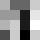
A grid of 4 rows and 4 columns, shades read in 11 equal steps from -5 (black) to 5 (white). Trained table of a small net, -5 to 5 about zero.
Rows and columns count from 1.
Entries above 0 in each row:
2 3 3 2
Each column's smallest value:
-2 -1 -5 3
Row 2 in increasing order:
-4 1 1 4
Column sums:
3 6 -14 15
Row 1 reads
2 -1 -1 3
